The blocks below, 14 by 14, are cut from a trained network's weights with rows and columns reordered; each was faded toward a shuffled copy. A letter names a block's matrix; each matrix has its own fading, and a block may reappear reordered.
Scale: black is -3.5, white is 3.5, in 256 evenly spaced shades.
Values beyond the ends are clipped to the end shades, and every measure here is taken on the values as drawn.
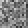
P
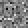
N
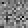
P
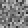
N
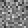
P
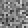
N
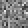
N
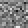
N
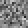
N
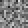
P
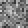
N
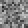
P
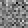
N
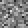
N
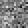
P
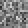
P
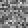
N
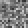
N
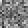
P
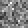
P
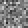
P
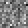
N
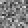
N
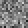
N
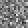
N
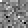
N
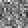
N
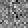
N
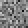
N
